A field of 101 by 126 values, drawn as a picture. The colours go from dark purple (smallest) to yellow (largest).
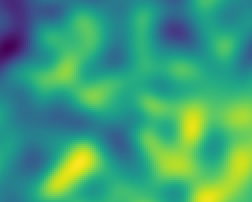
The texture varies smoothly and slowly. Neither half mirrors the other. There is an overall slope up to the bottom right. No row or column stands out. There are no lone odd cells. The ninth with the lowest average is the top left.
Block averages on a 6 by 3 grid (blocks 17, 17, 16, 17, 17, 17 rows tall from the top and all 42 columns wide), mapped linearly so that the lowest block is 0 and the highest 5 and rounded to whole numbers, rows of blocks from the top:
0 2 1 / 1 2 2 / 3 3 3 / 1 3 5 / 2 3 5 / 3 3 5
